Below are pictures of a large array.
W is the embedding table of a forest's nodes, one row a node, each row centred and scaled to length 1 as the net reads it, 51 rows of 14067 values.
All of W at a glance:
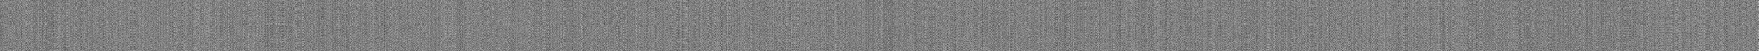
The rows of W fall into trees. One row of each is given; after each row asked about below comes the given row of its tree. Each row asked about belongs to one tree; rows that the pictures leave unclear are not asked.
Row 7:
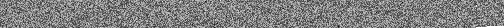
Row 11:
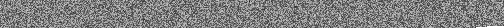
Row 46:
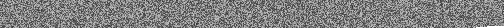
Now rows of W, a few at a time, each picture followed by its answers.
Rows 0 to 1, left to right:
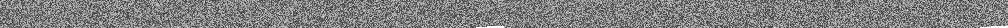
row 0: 11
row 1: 7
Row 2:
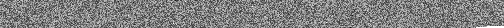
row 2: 46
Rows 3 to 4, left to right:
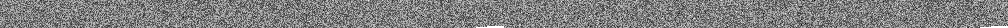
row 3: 46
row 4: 11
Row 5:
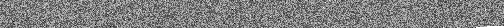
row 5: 46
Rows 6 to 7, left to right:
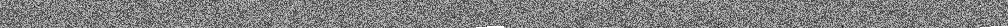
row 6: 11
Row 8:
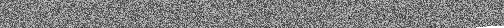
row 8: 7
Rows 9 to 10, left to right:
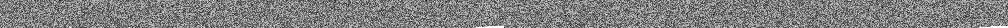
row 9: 7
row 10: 46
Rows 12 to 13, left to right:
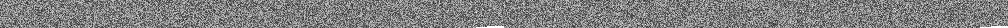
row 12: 46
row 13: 11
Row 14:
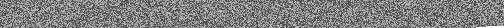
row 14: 7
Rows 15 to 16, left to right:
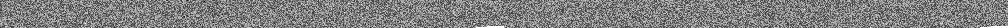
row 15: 46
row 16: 7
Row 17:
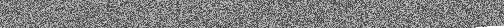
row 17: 7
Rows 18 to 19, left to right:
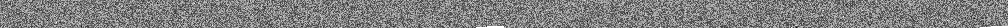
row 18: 11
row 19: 7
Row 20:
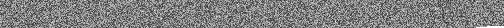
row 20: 46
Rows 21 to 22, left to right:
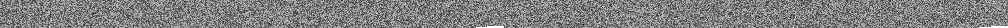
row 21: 11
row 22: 46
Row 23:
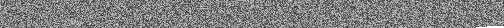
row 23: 11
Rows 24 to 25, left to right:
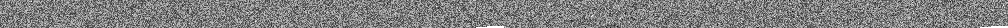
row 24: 11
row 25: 46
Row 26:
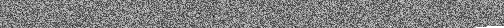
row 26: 46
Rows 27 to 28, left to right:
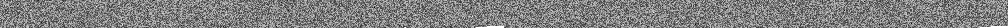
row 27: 7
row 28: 46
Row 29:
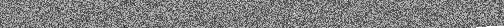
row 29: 7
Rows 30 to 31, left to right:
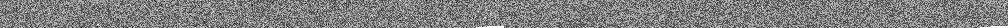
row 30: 7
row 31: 46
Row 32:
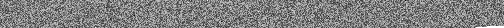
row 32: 7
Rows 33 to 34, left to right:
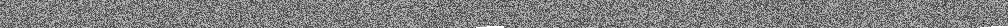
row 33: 46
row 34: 46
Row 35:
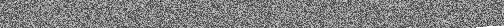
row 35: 7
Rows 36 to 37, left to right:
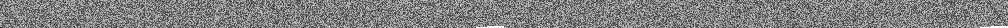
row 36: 46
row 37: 46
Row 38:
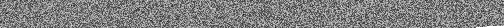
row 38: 7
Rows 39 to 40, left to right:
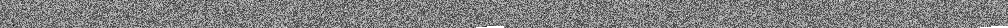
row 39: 11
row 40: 46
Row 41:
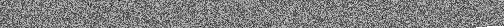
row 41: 11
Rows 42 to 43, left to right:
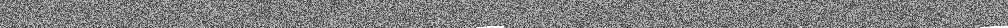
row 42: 7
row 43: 7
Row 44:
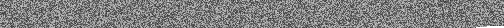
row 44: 46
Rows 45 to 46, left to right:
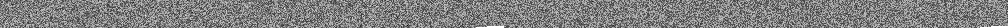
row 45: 7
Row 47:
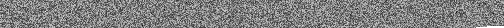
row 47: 46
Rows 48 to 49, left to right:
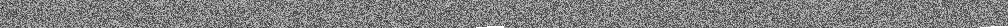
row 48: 11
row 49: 46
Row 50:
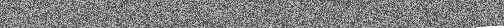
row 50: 7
